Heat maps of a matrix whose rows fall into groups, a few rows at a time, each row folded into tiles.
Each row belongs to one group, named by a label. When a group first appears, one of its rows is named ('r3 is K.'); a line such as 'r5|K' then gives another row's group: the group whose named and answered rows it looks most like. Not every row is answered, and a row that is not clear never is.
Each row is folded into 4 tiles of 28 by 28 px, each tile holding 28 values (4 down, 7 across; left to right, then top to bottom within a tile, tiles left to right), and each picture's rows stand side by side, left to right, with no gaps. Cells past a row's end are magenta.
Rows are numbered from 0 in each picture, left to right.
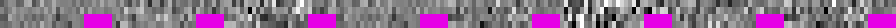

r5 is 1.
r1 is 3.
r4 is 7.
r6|3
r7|7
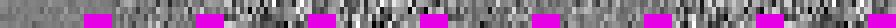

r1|3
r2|7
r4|7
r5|3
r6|1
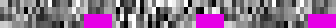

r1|1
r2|7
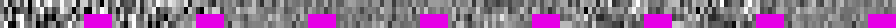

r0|1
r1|1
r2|3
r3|3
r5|7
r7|3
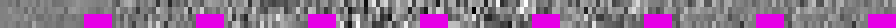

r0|7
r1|3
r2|3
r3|1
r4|7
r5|7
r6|3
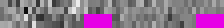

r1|3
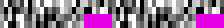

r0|1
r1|1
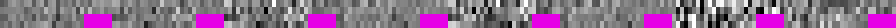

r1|7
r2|7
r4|7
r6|1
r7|3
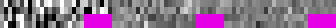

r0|1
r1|7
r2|7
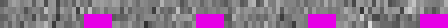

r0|3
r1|7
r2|3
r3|7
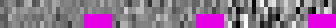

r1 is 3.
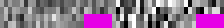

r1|1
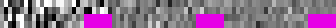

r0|1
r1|3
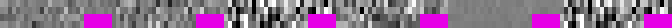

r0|7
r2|1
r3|7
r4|7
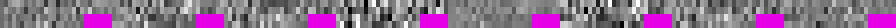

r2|3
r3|1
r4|7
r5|7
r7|7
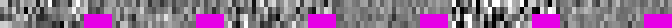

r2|1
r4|1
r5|3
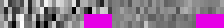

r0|1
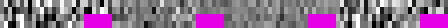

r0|1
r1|7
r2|3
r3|1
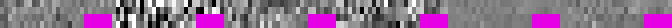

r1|1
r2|3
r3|7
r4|7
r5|7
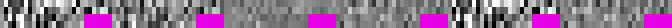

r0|1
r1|1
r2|7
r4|1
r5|3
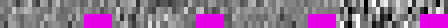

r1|3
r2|3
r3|1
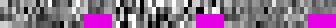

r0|7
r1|1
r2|7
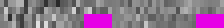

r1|7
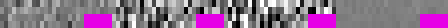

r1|1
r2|1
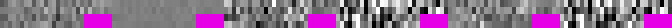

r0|3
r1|7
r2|7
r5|1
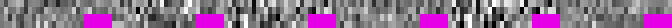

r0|3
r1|7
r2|1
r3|3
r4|1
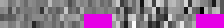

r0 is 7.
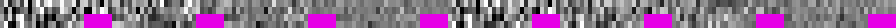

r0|1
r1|7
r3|7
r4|1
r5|1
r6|3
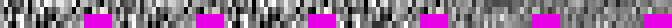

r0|1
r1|1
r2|1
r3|1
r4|3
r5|3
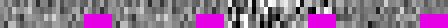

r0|3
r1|3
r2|1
